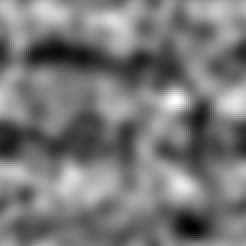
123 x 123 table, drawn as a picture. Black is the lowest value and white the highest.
Average level on the scale: 50%. Stripes: horizontal, repeating 3 times. Slope: none. Histogram: bell-shaped.
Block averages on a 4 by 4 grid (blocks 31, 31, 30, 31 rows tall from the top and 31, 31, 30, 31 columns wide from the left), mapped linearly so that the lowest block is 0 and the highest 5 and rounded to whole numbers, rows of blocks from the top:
4 4 3 5 / 4 2 3 4 / 1 2 4 0 / 3 4 3 2
